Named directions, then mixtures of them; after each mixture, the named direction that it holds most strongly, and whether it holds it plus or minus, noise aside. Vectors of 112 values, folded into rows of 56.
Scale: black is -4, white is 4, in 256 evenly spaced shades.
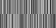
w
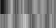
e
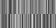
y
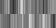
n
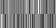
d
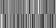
d, plus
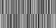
w, minus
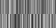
y, minus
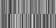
y, plus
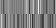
d, plus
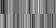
d, plus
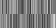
w, minus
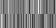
d, plus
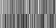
d, plus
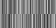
y, plus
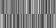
d, plus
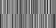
w, plus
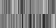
n, minus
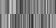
y, minus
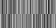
y, plus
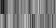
e, plus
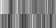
e, minus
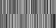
w, plus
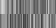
y, minus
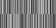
w, plus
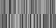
y, plus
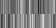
d, minus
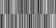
d, minus
